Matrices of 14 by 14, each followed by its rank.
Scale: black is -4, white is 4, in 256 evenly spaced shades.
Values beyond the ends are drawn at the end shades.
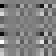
one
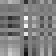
one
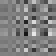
one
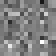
three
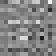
three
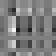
one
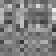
three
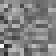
three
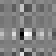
one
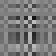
one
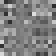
three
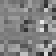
three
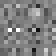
three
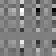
one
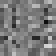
three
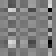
one
